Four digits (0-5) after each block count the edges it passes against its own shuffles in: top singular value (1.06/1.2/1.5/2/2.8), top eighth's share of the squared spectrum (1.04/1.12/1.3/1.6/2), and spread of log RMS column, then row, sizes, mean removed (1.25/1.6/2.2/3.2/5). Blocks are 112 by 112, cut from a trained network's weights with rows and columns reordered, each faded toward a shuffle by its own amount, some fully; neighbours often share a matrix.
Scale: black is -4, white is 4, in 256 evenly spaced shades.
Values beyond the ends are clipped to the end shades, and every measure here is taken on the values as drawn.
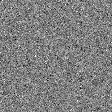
1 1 1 0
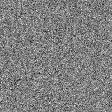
2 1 0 0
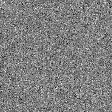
1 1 0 1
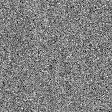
0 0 0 0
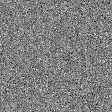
0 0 0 0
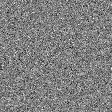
0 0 0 0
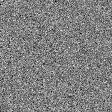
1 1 0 0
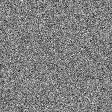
0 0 0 0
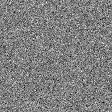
0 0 0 0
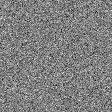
1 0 0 0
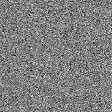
2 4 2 1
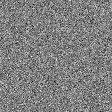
0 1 0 0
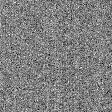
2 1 0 1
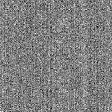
3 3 1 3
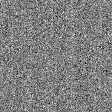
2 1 0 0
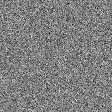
1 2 0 0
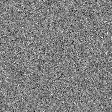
1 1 0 1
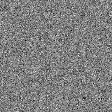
1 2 1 2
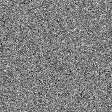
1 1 0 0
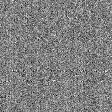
2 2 0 2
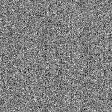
2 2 0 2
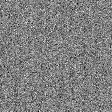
1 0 0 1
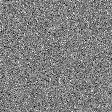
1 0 0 0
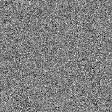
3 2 2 0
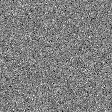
1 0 0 0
